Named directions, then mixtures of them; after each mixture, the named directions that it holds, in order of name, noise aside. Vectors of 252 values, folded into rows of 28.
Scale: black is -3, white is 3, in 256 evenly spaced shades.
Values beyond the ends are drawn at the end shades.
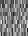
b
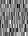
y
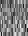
b, y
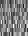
b, y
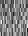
b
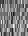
b, y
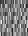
b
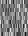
y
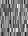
y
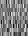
b, y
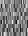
b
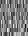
b, y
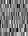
y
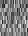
b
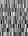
b, y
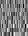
b, y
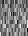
b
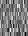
y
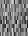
b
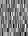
b, y
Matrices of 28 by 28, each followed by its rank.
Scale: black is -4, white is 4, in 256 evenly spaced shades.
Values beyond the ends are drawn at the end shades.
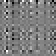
two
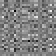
three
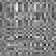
three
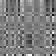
two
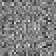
five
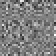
five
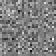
five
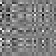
two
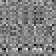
three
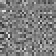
five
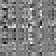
three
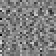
five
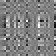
two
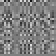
two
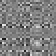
three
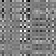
two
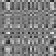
two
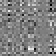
three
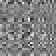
three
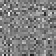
five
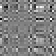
two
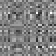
three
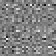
five
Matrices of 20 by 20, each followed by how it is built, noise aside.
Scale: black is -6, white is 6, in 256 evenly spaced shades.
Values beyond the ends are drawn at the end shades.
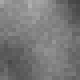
smooth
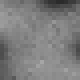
smooth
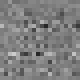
uneven rows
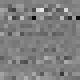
uneven rows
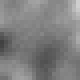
smooth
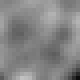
smooth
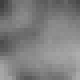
smooth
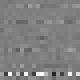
uneven rows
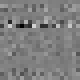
uneven rows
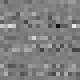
uneven rows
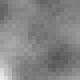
smooth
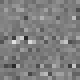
uneven rows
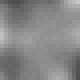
smooth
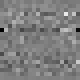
uneven rows
